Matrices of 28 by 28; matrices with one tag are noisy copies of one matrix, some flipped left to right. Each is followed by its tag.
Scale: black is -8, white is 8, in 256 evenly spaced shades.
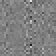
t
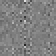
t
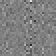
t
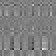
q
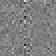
t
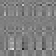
q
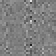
t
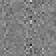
t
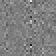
t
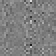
t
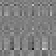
q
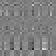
q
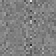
t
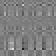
q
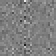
t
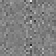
t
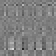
q
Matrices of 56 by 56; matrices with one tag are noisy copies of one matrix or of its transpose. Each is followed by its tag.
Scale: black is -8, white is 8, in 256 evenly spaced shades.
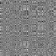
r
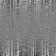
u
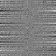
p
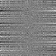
p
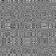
r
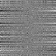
p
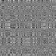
r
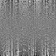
u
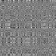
r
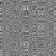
r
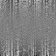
u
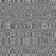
r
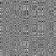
r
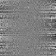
u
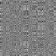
r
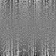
u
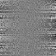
u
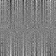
p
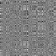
r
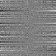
p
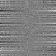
p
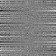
p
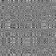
r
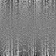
u
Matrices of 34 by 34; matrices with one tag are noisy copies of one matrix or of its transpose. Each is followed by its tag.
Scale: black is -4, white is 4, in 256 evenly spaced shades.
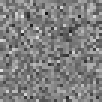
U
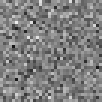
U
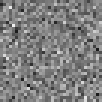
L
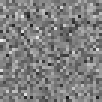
U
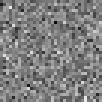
L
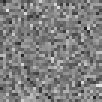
L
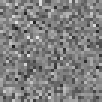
U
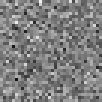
U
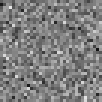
L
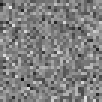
L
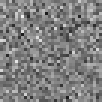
U
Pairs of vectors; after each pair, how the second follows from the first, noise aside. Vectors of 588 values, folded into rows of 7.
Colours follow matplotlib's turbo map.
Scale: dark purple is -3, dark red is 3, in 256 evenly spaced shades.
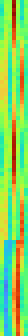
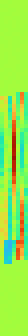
partly zeroed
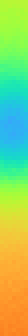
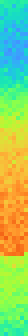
wrapped around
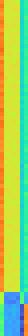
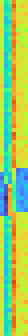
wrapped around
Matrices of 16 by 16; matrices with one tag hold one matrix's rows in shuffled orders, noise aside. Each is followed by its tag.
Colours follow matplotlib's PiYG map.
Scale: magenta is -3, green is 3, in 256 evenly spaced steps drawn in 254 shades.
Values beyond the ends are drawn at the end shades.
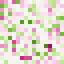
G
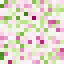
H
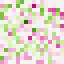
H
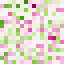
H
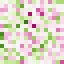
H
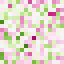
H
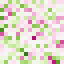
H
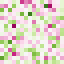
G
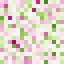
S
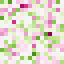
G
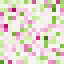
S
